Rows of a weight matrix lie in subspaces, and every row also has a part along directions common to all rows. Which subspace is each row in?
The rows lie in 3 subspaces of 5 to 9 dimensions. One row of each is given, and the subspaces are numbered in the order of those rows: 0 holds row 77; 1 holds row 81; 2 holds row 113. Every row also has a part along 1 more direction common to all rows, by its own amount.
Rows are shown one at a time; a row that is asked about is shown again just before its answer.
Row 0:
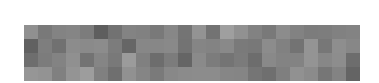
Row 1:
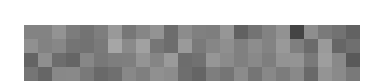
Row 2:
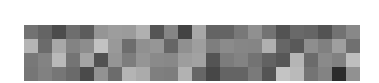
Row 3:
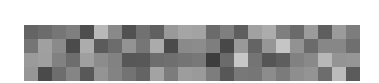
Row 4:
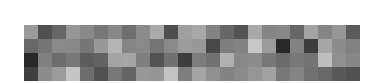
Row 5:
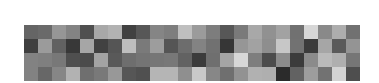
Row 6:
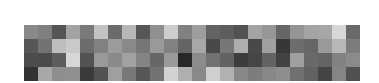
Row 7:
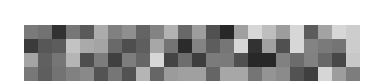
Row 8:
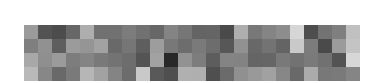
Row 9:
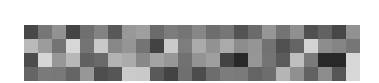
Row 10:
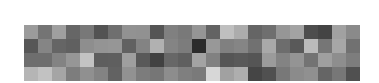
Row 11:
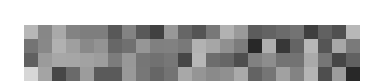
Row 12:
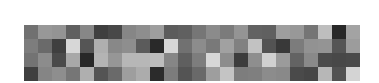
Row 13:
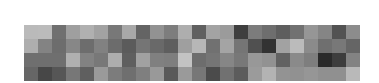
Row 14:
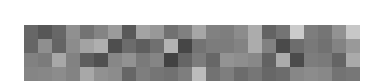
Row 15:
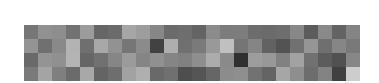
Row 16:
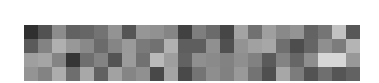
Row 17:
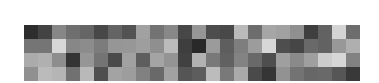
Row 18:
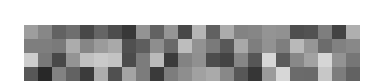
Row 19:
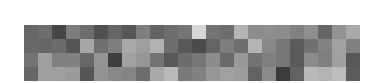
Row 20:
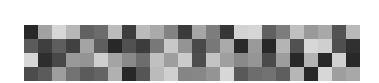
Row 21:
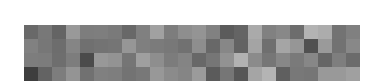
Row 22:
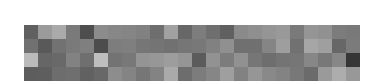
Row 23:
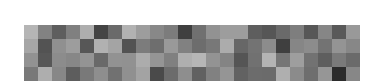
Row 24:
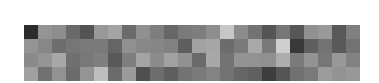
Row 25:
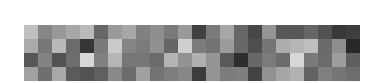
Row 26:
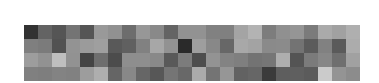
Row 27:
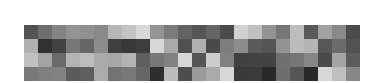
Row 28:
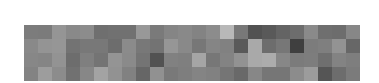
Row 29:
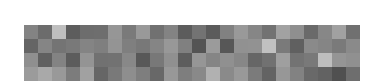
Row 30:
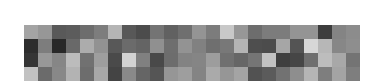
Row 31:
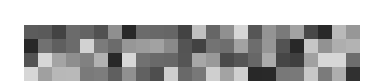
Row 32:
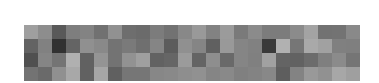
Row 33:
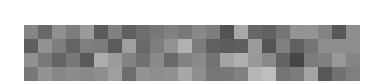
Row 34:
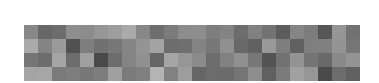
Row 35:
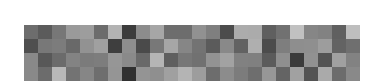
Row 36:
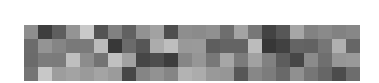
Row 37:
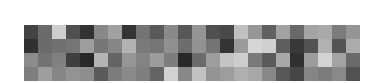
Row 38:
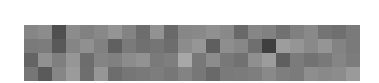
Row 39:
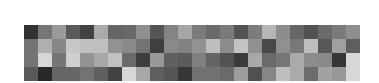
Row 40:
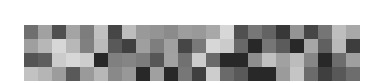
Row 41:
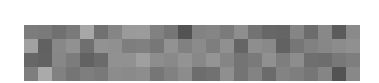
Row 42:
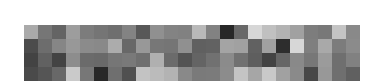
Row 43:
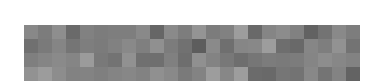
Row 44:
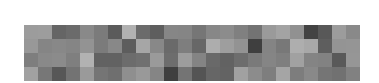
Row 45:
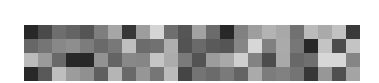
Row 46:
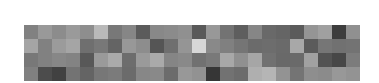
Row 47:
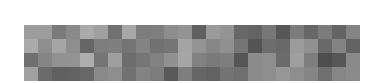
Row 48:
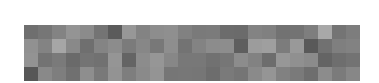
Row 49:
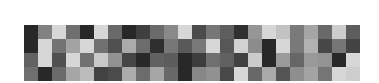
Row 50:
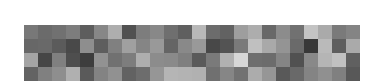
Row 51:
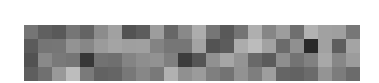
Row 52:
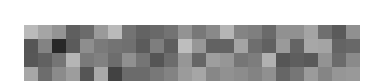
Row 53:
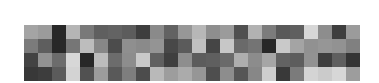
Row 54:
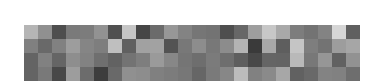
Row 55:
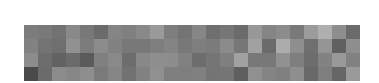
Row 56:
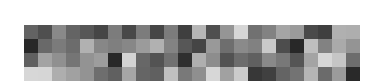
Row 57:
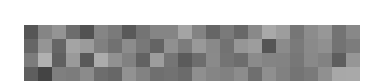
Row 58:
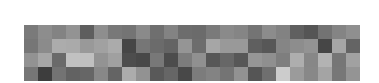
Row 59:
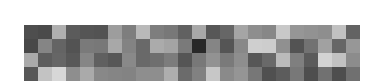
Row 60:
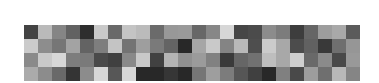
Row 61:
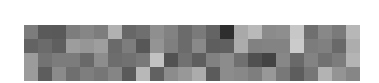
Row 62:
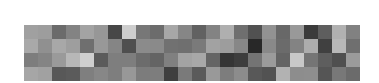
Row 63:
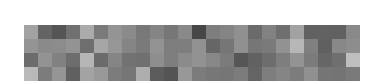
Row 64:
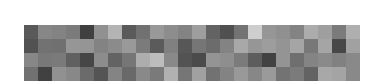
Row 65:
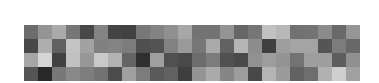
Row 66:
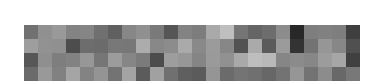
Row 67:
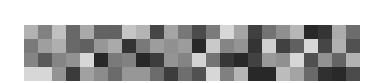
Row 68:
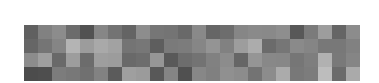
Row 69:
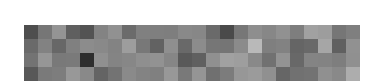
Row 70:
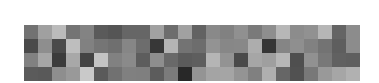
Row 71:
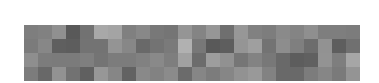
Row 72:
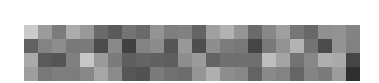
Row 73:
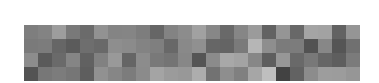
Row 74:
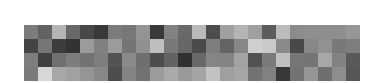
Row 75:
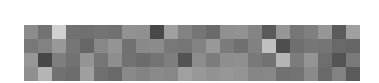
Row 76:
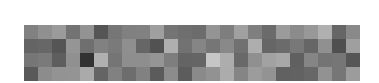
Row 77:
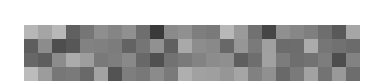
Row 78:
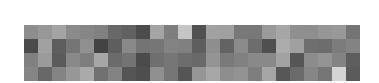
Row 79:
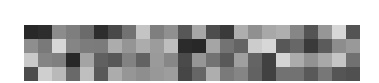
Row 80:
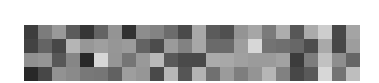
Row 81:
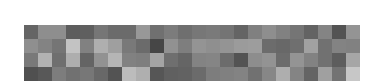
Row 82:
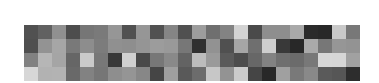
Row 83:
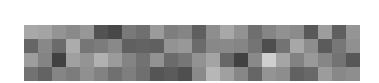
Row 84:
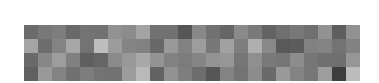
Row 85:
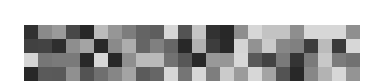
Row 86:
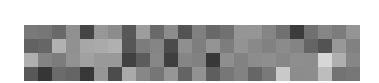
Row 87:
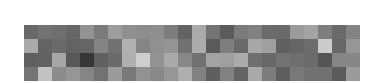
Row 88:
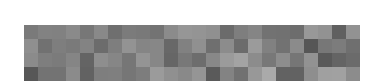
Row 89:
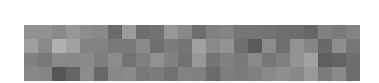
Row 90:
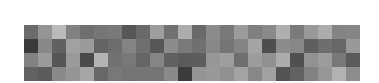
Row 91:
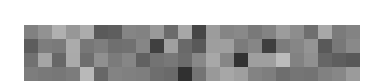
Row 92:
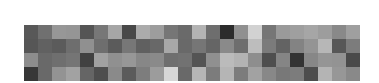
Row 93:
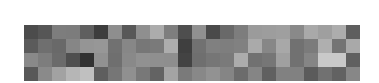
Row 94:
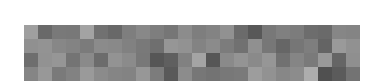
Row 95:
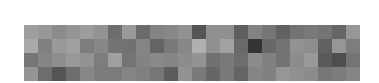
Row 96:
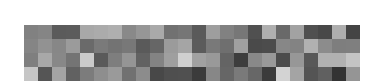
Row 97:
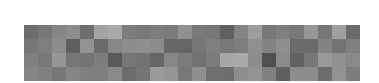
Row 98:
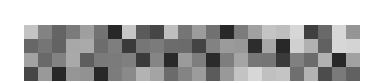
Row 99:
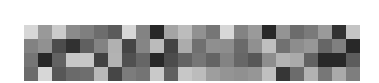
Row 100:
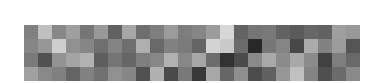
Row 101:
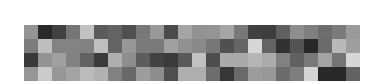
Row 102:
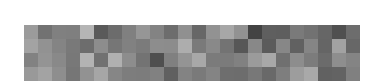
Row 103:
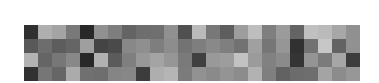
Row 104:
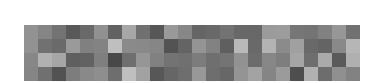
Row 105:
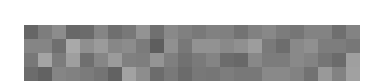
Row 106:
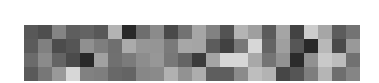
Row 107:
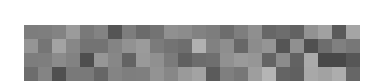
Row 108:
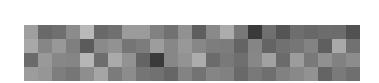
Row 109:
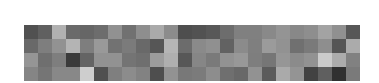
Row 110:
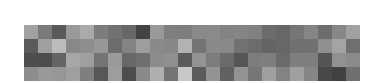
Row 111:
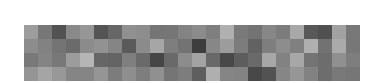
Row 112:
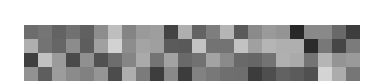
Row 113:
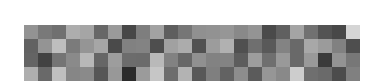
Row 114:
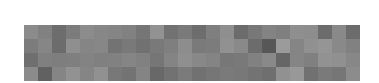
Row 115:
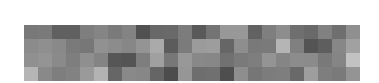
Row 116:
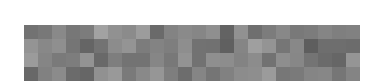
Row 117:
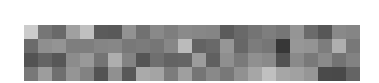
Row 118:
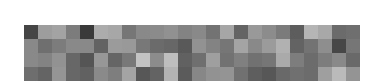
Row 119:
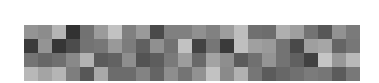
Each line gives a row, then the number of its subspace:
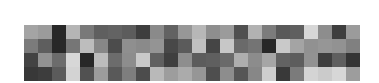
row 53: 0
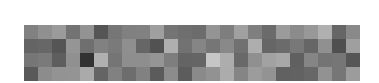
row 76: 1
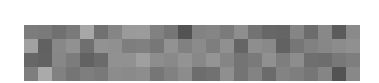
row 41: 1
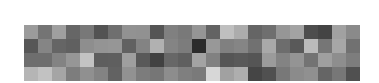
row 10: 0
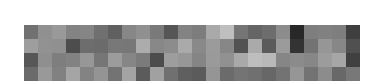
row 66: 2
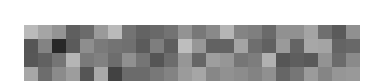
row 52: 0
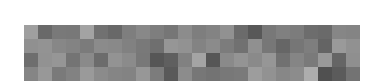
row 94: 2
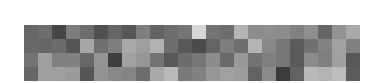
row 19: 0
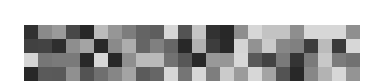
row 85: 2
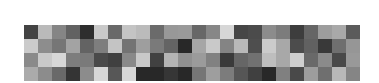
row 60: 2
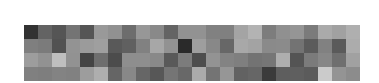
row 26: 2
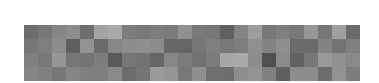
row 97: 1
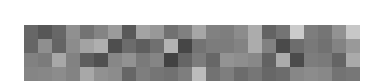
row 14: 2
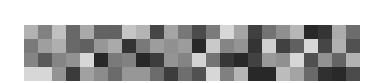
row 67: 0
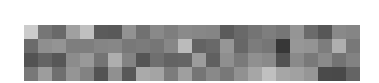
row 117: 2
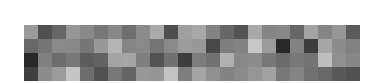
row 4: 2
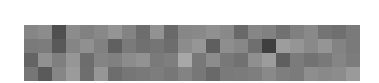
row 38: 0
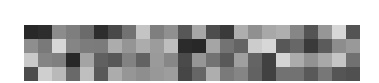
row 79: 0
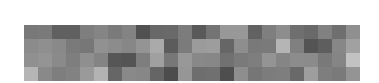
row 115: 2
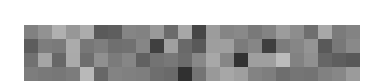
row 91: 1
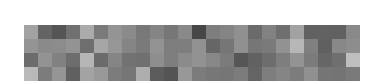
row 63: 2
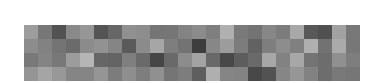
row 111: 0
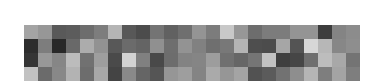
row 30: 0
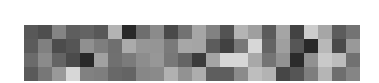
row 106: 2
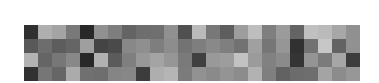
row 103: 2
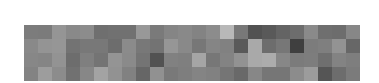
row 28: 2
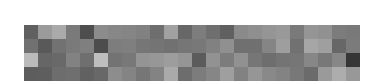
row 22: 2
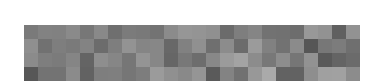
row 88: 0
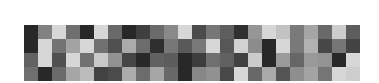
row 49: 1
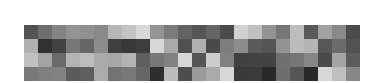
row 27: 2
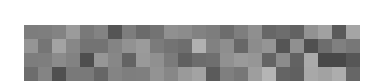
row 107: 0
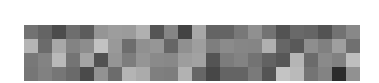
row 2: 1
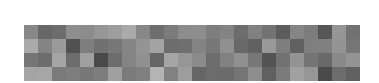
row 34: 1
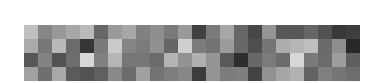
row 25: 2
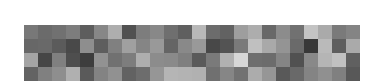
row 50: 1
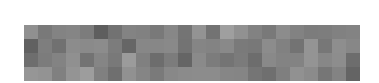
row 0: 0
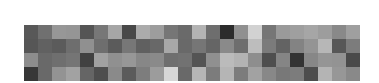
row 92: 2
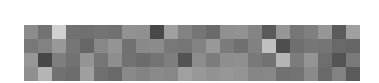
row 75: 0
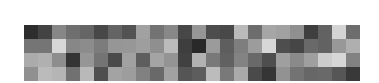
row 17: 0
